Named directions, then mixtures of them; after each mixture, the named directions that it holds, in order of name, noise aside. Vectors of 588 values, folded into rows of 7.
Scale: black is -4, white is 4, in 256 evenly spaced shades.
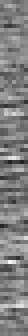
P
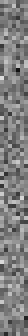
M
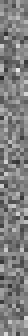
M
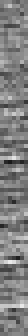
P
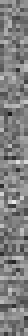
M, P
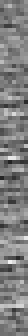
P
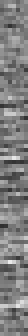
P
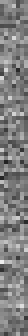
M, P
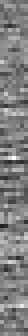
P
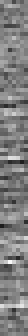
P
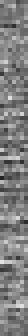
M, P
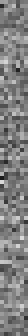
M, P
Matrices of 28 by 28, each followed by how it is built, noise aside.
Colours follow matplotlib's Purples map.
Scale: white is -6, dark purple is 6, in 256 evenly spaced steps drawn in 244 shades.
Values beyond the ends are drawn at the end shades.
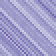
Toeplitz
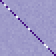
diagonal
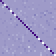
diagonal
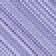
Toeplitz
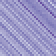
Toeplitz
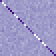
diagonal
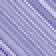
Toeplitz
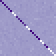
diagonal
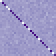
diagonal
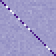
diagonal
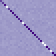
diagonal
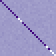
diagonal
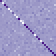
diagonal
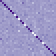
diagonal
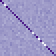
diagonal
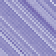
Toeplitz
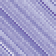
Toeplitz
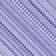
Toeplitz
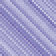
Toeplitz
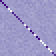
diagonal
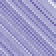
Toeplitz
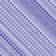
Toeplitz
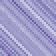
Toeplitz
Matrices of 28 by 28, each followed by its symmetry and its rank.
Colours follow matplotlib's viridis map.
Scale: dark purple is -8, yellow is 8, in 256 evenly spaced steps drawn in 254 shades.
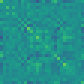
symmetric, rank five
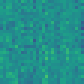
neither, rank five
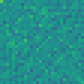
symmetric, full rank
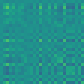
symmetric, rank two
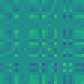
symmetric, rank two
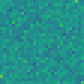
symmetric, full rank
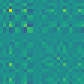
symmetric, rank three
